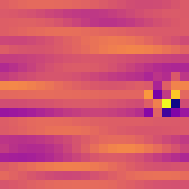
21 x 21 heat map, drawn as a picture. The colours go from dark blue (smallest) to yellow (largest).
An odd patch, rougher than its surroundings, sits in the middle right. Values change most from cell to cell in the middle right. Streaks run across, left to right. There is no overall slope. The ninth with the highest average is the bottom middle.
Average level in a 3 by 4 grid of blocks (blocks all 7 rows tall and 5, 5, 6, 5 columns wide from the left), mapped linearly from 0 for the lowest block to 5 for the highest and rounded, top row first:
3333 / 2320 / 1352
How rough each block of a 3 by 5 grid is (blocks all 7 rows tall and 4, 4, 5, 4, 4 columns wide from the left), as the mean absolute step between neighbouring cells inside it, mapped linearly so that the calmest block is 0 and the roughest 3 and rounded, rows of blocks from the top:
0 0 0 0 0
1 0 0 1 3
0 1 0 0 0
